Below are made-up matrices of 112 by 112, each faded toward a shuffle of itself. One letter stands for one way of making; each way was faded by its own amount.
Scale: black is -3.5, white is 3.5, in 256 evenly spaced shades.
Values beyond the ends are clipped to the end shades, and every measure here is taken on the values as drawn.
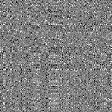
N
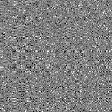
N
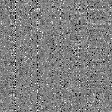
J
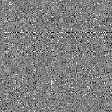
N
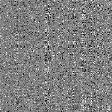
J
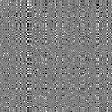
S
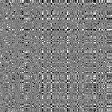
S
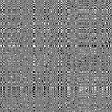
S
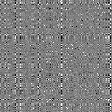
S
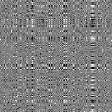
S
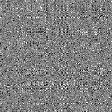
N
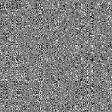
J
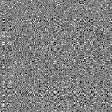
N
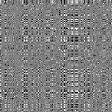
S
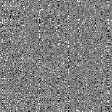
J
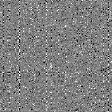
J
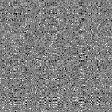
N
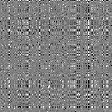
S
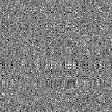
N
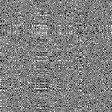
N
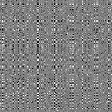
S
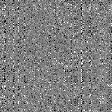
J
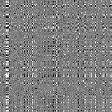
S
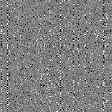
J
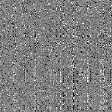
J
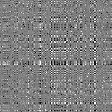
S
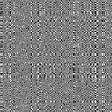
S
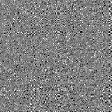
N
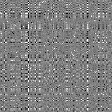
S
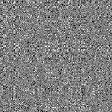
N
